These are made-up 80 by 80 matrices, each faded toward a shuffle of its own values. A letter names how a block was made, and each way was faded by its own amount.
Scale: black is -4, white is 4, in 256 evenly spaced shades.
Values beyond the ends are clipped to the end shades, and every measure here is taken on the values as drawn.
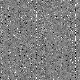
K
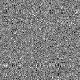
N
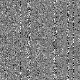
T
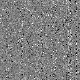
K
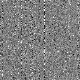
T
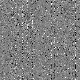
K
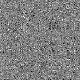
N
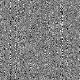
T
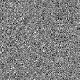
N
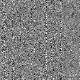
T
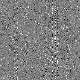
K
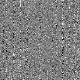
T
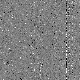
K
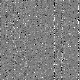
K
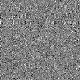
N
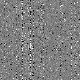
K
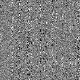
T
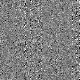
T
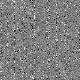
K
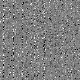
K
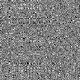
N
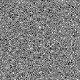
N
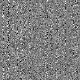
T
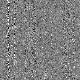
T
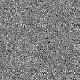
N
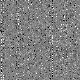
K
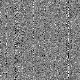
T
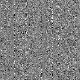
T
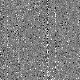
K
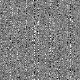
T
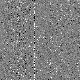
K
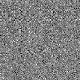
N
